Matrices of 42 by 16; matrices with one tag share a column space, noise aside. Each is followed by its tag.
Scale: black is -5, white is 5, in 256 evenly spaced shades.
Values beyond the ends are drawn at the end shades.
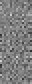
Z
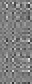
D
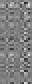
D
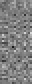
Z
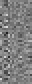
Z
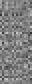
Z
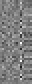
Z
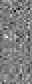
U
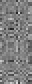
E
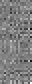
E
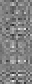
E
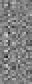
Z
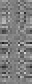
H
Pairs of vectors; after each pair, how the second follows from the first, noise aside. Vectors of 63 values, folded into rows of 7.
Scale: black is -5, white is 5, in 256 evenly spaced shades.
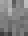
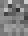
shuffled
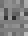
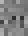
reversed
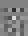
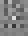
reversed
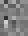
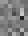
reversed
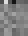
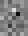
shuffled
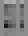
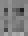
reversed
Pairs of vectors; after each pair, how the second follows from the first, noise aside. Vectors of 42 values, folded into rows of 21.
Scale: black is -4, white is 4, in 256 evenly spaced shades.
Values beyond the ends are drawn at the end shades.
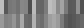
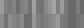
shrunk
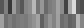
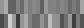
reversed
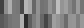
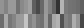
reversed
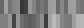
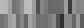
reversed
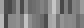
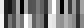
scaled up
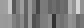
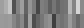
copied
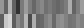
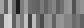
copied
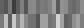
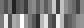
scaled up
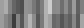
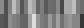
wrapped around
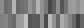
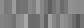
shrunk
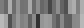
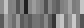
wrapped around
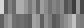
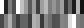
scaled up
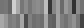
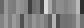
wrapped around
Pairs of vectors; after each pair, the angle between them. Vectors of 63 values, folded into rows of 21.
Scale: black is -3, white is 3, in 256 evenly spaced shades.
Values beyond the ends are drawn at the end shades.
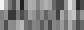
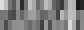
nearly parallel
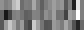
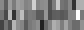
partly aligned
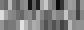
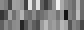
nearly opposite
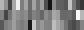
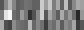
partly opposed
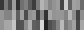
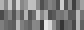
nearly opposite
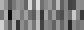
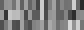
partly opposed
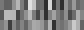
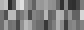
orthogonal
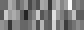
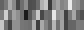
nearly parallel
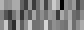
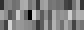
orthogonal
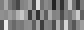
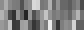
orthogonal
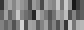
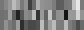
partly opposed
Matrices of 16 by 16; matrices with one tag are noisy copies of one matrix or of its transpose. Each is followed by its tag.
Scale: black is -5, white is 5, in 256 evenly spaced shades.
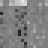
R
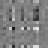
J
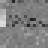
R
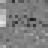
R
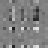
J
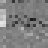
R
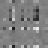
J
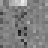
R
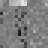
R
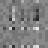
J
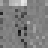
R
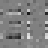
J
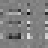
J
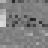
R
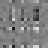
J
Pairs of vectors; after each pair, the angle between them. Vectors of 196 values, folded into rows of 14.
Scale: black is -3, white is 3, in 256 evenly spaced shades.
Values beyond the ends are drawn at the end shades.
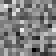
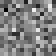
orthogonal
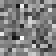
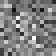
orthogonal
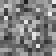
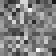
partly opposed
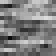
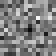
partly aligned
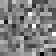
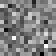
partly aligned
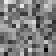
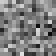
partly aligned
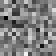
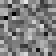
partly aligned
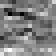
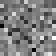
orthogonal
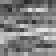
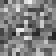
partly opposed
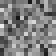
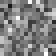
nearly opposite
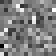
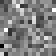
nearly parallel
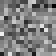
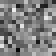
orthogonal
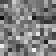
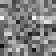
nearly opposite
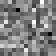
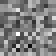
partly opposed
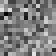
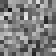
nearly opposite
